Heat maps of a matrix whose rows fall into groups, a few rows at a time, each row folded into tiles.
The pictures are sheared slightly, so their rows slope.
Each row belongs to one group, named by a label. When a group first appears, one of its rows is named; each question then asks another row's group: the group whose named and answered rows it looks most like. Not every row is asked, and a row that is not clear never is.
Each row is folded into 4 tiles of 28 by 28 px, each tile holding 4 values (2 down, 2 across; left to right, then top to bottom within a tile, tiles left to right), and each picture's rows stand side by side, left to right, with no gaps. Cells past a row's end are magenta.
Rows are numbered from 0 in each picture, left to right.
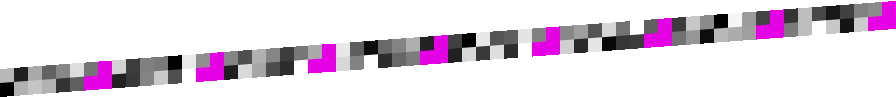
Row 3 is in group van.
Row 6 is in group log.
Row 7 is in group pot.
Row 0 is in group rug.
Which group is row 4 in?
rug
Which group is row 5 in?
van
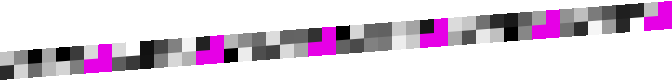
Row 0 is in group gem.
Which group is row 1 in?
log
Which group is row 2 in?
gem
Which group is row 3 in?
log
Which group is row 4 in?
pot
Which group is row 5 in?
pot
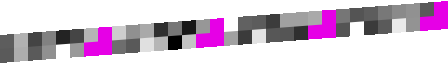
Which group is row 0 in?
gem
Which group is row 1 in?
pot
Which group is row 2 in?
van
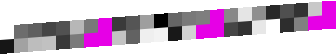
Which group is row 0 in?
rug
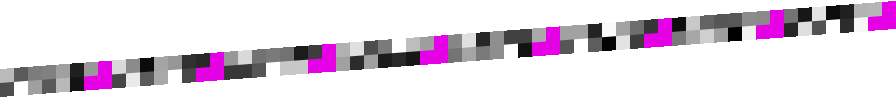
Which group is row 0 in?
gem
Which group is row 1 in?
gem
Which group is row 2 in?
log
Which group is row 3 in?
van
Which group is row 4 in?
gem
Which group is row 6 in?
pot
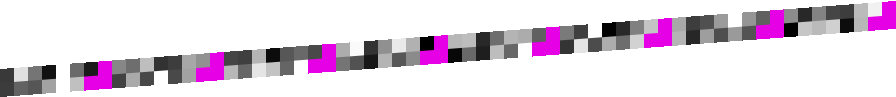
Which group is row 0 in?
log
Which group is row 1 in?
rug
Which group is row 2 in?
pot
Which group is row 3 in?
log
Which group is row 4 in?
log
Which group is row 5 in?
rug
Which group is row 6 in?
van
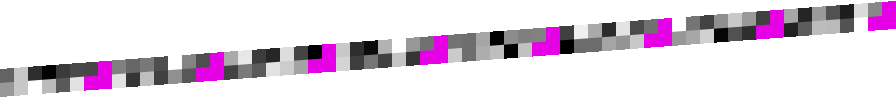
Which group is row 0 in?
pot
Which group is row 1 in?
van
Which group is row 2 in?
log
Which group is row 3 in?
van
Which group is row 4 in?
pot
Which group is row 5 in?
log
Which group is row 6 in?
van
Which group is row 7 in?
rug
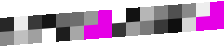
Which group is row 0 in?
pot
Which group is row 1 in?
rug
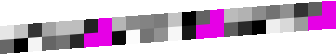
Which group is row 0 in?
van
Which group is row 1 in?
gem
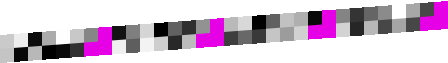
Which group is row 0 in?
van
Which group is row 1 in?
pot
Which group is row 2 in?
log
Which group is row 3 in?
van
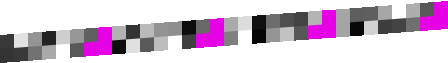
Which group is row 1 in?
gem
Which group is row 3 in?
van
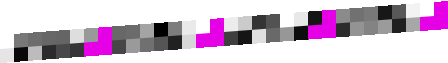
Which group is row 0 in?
van
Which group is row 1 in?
rug
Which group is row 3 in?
rug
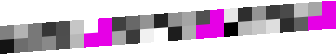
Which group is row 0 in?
rug
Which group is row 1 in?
pot
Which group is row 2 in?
rug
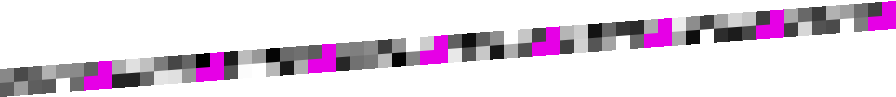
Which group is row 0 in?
gem
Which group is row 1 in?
log
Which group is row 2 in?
pot
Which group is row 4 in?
van
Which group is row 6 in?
van
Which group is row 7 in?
gem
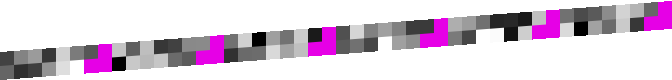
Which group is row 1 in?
rug
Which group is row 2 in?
log
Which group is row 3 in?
log
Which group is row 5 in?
van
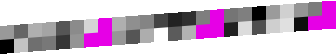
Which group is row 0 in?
rug
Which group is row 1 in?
pot
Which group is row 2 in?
gem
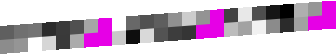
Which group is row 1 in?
van
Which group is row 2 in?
pot
